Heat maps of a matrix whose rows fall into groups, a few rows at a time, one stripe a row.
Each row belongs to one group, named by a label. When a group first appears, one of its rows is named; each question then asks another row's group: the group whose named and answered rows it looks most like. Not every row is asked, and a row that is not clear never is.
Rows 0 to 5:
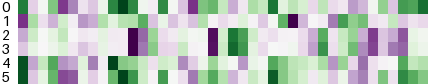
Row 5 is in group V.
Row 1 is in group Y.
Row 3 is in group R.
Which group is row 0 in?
V
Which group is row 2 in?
R
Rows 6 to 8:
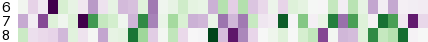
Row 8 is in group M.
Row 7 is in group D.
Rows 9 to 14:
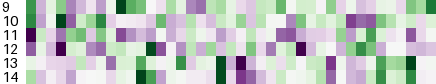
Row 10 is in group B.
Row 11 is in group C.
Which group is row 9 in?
V
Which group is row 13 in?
M
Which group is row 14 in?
M
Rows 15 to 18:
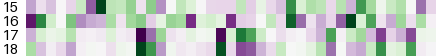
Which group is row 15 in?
D
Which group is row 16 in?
Y
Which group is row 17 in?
R
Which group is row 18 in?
M
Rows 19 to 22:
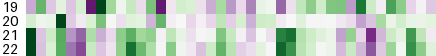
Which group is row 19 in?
D
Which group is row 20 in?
B
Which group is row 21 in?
V
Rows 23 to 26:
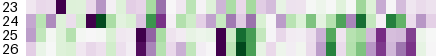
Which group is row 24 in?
D
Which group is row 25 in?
R
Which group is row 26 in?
R
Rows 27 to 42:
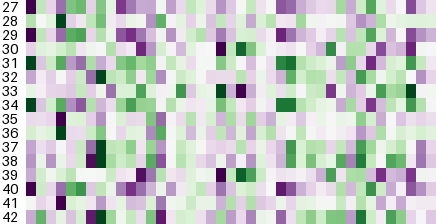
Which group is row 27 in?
C
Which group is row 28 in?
B
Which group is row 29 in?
C
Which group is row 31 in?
V
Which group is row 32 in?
D
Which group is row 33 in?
M
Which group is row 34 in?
V
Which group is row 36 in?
B
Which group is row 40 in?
C
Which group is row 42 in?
D
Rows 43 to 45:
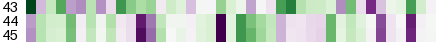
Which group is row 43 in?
V
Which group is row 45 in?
R
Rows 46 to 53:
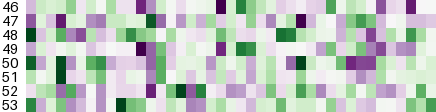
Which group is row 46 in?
R
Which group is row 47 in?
Y
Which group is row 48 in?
V
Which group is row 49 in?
R
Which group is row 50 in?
B
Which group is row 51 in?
B
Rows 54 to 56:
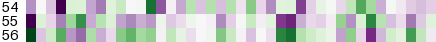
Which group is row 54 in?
Y
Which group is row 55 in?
C
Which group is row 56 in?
V
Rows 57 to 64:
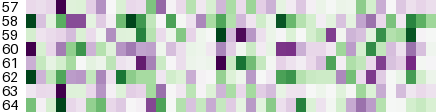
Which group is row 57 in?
Y
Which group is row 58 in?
V
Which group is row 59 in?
M
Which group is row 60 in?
C
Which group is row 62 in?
V
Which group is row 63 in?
Y
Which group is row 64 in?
B
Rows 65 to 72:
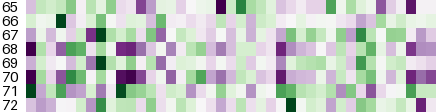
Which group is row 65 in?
R
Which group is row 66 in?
B
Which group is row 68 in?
C
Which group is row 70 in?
C
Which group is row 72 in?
D
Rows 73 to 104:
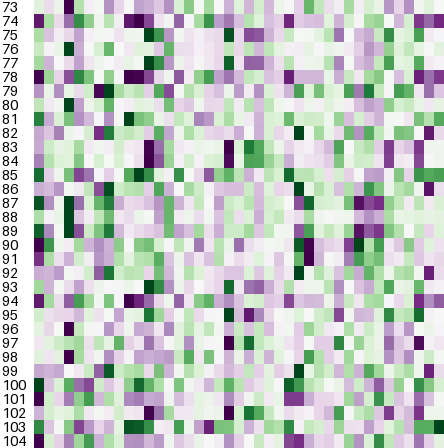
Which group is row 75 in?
M
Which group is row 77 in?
M
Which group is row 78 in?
C
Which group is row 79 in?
D
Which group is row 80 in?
B
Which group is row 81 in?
V
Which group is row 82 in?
D
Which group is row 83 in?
R
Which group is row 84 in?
R
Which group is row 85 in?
V
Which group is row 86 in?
D
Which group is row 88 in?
B
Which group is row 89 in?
B
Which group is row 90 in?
Y
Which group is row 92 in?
D
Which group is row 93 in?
M
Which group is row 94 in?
C
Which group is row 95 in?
M
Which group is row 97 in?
R
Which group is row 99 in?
D
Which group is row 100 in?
V
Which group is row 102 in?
R
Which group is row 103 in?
V
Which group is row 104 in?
C
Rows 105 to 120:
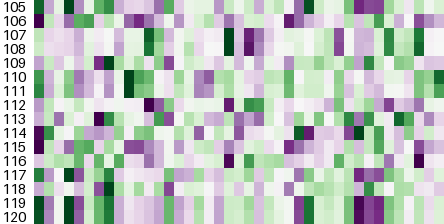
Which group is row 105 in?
B
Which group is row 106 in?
C
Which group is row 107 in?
M
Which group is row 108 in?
M
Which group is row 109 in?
D
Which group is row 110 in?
V
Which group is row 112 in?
R
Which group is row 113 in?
D
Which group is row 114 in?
Y
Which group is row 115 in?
C
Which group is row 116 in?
R
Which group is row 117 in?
B
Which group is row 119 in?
B
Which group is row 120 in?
B
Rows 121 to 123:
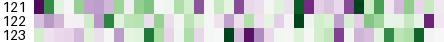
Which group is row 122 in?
D
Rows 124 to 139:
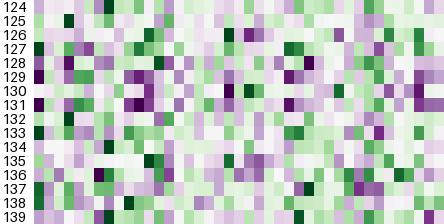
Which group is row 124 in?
D
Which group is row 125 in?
B
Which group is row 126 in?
M
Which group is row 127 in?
V
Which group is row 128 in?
Y
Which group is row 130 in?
R
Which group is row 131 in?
C
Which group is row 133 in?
V
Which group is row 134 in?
D
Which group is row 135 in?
M
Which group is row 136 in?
D
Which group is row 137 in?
B
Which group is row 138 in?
V
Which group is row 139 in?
D
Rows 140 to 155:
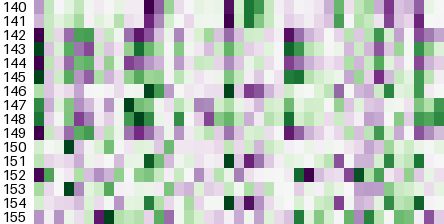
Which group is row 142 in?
C
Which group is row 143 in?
V
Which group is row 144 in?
C
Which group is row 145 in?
V
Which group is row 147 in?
V
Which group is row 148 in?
V
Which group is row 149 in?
C
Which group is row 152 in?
Y
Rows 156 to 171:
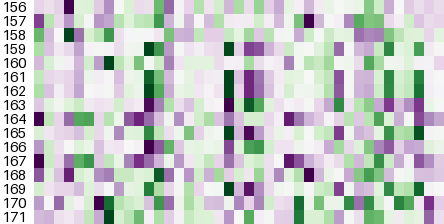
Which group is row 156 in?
Y
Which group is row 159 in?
M
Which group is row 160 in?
D
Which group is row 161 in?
M
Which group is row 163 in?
R
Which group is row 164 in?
C
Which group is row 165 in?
M
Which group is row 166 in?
R
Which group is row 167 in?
C
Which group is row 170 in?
D
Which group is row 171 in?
D
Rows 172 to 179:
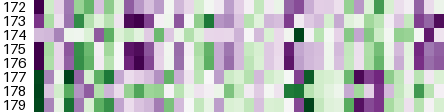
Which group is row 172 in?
C
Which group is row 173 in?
C
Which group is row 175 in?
C
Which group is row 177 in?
B
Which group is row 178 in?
V
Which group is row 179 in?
B
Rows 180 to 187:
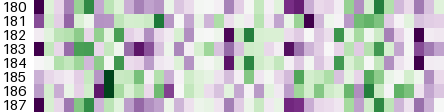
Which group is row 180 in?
C
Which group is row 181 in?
Y
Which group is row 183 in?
C
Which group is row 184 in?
R
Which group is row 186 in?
D
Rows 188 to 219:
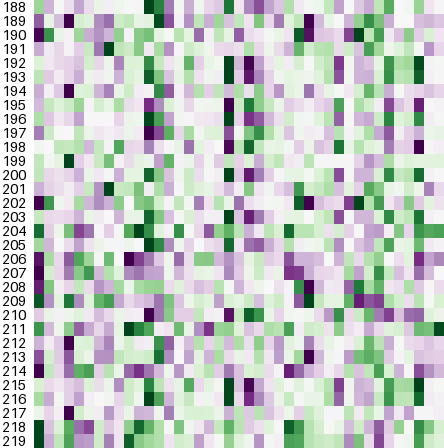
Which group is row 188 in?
M
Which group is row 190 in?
Y
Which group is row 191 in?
D
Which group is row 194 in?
Y
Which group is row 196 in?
M
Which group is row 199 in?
B
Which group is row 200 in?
M
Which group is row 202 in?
Y
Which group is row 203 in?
M
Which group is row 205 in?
M
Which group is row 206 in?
C
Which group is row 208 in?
Y
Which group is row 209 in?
B
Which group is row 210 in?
R
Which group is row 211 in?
V
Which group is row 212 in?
Y
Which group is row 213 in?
Y
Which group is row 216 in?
M
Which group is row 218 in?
V
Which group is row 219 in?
V
